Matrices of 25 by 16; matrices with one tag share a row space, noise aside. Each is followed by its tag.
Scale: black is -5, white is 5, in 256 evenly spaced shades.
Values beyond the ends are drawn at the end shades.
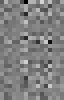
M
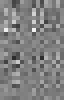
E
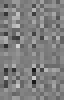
E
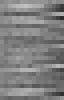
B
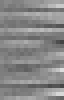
B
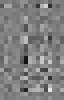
M
